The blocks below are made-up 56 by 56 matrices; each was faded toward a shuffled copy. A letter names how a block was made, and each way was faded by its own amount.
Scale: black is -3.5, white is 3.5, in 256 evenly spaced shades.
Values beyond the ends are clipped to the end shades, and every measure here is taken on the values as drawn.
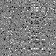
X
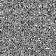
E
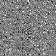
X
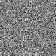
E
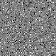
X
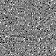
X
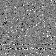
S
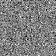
E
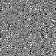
X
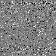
S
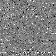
S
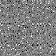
X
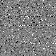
S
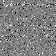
S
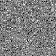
E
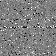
S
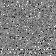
S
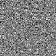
E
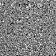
E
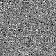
E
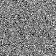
E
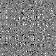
X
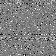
S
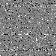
S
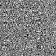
E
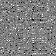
X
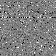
S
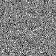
E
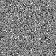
E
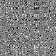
X
